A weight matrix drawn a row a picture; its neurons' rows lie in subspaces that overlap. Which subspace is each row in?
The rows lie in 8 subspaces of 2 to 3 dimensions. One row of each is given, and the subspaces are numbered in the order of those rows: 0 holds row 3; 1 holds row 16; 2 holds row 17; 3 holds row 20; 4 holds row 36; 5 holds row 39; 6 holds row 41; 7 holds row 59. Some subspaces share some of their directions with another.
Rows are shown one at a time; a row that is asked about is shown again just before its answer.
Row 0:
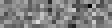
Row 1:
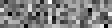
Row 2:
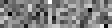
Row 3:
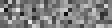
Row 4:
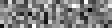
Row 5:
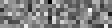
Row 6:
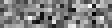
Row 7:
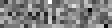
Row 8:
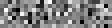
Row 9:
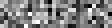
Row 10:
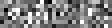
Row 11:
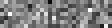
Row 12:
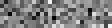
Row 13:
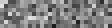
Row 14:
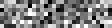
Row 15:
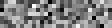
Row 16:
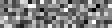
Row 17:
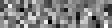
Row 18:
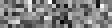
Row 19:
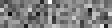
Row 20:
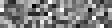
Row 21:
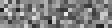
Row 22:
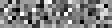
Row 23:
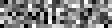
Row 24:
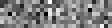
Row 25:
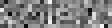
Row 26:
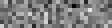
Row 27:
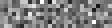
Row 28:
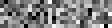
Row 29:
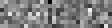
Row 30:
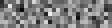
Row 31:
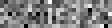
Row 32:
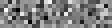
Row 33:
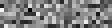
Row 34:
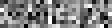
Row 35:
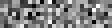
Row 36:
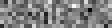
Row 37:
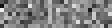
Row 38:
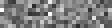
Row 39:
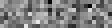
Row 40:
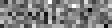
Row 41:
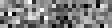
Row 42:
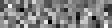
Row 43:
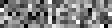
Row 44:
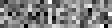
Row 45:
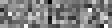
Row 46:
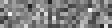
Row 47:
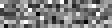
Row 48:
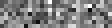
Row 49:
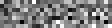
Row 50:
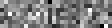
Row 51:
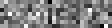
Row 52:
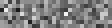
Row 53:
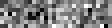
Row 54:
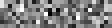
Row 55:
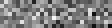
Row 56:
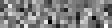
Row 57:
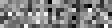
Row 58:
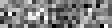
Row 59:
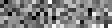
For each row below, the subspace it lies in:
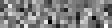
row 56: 2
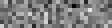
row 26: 4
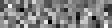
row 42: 2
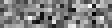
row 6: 5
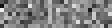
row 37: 3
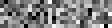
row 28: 7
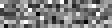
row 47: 3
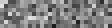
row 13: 3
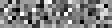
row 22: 0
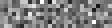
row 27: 1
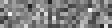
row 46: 1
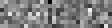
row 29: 1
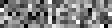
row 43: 3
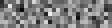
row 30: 2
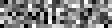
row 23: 4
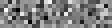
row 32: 0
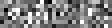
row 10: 0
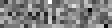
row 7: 4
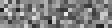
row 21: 0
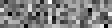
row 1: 6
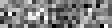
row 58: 6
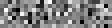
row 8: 0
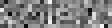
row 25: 5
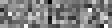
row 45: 7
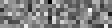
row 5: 6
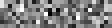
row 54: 2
